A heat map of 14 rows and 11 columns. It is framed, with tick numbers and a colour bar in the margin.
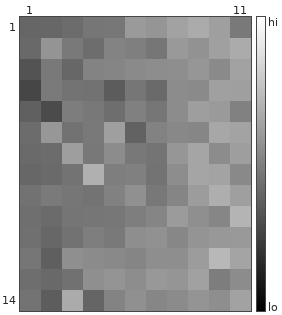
Calmest part: bottom middle. Average level on the scale: 50%. Slope: up to the right. Ninth with the lowest average: top left.
